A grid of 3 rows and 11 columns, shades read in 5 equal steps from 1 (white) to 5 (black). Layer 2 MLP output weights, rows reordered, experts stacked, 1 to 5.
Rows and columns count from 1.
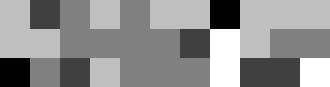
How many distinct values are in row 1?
4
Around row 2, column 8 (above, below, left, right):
5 1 4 2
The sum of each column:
9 9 10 7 9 8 9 7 8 9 6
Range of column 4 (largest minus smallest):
1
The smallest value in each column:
2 2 3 2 3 2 2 1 2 2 1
